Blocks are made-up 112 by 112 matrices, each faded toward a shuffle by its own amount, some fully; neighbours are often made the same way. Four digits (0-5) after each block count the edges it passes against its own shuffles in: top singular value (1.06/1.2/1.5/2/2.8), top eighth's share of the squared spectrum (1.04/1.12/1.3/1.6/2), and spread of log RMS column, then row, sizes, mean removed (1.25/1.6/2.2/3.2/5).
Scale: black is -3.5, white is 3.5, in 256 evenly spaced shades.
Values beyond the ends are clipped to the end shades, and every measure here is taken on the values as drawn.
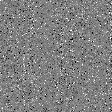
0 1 2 0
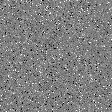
0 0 0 0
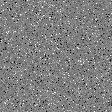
0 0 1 0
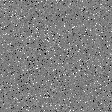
0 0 0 0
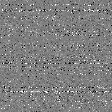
2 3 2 3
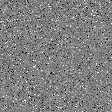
2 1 0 0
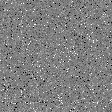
2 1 0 0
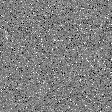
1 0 0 0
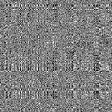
5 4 3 3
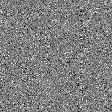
3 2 1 1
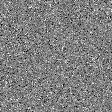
1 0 0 0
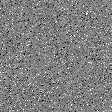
1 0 0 0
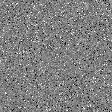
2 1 0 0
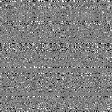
4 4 1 4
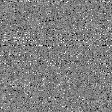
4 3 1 3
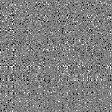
4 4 3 3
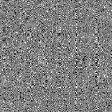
4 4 3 2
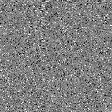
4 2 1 1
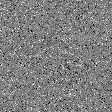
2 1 0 0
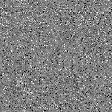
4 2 1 1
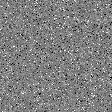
2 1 0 0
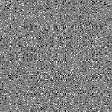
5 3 2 3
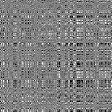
5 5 4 4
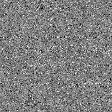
1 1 0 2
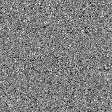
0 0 0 2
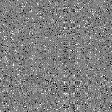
4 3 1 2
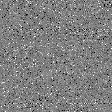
4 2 1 1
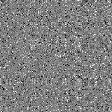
4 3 2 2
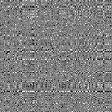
5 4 3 3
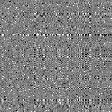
5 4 3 3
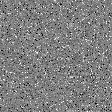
3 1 0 0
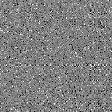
4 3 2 2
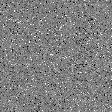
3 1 0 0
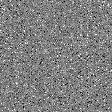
3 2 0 0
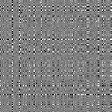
5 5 4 4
